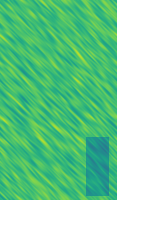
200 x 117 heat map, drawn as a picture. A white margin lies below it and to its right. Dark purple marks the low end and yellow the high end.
Odd patch: lower, in the bottom right. Average level on the scale: 70%. Ninth with the lowest average: bottom right. Mirror symmetry: none.
